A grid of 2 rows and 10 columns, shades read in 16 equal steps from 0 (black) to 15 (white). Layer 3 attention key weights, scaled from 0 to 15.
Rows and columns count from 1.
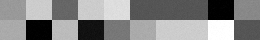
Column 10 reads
8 5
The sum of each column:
19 12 17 13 20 15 17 17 15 13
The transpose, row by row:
9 10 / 12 0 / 6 11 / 12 1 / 13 7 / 5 10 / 5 12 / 5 12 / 0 15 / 8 5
